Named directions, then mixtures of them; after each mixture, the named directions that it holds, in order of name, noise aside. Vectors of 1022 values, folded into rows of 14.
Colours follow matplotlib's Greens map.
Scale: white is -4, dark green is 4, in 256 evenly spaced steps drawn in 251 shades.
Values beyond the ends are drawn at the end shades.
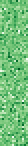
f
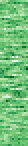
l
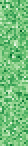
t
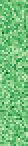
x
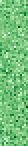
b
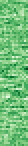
l, x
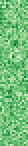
t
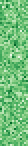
t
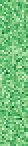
x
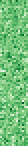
b, f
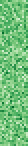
x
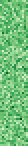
x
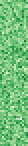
x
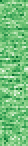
b, l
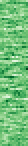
l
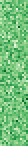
b, t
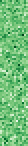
b, f
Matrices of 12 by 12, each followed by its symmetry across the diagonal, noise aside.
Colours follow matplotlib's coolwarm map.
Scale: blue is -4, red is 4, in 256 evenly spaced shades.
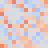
symmetric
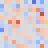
neither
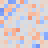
symmetric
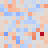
neither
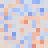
neither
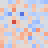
antisymmetric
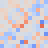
symmetric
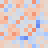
symmetric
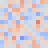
antisymmetric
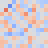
antisymmetric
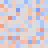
antisymmetric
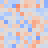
neither
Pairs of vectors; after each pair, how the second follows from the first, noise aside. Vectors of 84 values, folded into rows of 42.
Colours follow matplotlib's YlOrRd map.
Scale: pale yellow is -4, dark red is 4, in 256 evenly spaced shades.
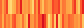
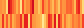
negated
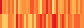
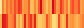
negated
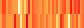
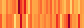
negated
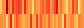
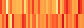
negated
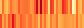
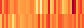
negated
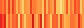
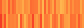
shrunk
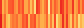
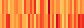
negated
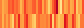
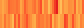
shrunk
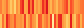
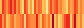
negated
